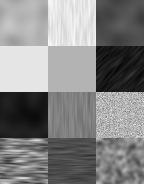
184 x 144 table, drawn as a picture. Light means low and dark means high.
The table splits into 4 rows of 3 panels. Panel 1,1: low, smooth, faint in contrast. Panel 1,2: very low, streaked downward, faint in contrast. Panel 1,3: high, smooth, faint in contrast. Panel 2,1: very low, flat. Panel 2,2: low, flat. Panel 2,3: very high, slanting up to the right, faint in contrast. Panel 3,1: very high, smooth, faint in contrast. Panel 3,2: middling, streaked downward, faint in contrast. Panel 3,3: low, fine-grained. Panel 4,1: middling, streaked across, strong in contrast. Panel 4,2: high, streaked across, faint in contrast. Panel 4,3: middling, blotchy.
